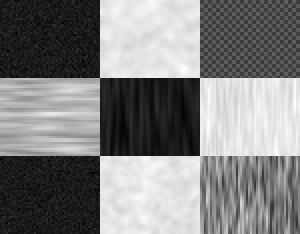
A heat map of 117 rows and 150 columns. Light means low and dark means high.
It is made of 3 by 3 panels. Panel 1,1: very high, fine-grained, faint in contrast. Panel 1,2: very low, blotchy, faint in contrast. Panel 1,3: high, checkered. Panel 2,1: low, streaked across. Panel 2,2: very high, streaked downward, faint in contrast. Panel 2,3: very low, streaked downward, faint in contrast. Panel 3,1: very high, fine-grained, faint in contrast. Panel 3,2: very low, blotchy, faint in contrast. Panel 3,3: middling, streaked downward, strong in contrast.
